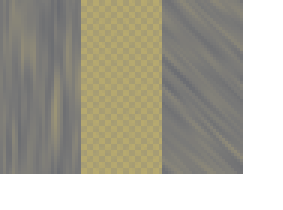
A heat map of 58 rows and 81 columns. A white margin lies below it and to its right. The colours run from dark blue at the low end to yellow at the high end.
It is made of 1 by 3 panels. Panel 1,1: middling, streaked downward, faint in contrast. Panel 1,2: high, checkered, faint in contrast. Panel 1,3: middling, slanting down to the right, faint in contrast.
